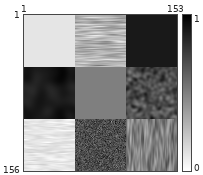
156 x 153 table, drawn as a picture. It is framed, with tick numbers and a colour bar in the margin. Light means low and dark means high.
The table splits into 3 rows of 3 panels. Panel 1,1: very low, flat. Panel 1,2: low, streaked across. Panel 1,3: very high, flat. Panel 2,1: very high, smooth, faint in contrast. Panel 2,2: middling, flat. Panel 2,3: high, blotchy. Panel 3,1: very low, streaked across, faint in contrast. Panel 3,2: high, fine-grained. Panel 3,3: middling, streaked downward.
